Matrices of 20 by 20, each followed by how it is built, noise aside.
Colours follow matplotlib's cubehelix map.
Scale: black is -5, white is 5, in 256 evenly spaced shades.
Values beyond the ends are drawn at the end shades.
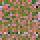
low rank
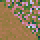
upper triangular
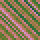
Toeplitz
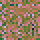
low rank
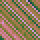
Toeplitz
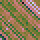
Toeplitz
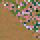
upper triangular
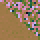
upper triangular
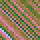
Toeplitz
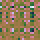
low rank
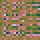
low rank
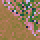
upper triangular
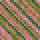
Toeplitz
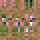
low rank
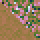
upper triangular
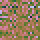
low rank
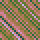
Toeplitz
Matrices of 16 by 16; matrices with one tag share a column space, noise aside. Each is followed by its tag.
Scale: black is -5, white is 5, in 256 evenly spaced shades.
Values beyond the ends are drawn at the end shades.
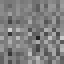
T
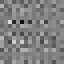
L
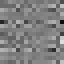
L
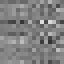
L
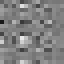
L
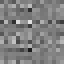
L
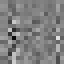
T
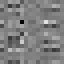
L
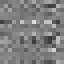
L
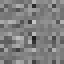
L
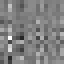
T
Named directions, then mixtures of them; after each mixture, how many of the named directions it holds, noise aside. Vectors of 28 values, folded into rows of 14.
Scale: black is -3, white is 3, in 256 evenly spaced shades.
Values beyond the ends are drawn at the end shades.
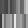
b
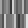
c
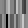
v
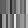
three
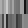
three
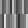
one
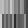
one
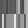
one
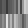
two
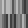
three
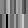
one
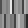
one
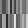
three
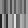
three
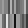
three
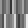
one
